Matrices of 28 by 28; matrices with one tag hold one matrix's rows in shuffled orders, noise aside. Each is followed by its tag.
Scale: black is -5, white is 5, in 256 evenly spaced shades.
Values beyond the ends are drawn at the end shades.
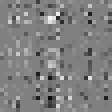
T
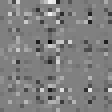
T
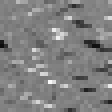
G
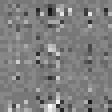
T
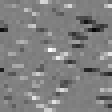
G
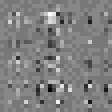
T
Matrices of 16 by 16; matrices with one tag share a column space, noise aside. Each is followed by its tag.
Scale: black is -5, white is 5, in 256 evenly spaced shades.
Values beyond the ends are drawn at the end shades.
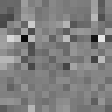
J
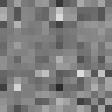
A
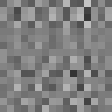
A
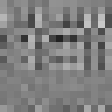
J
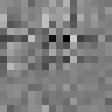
J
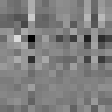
J
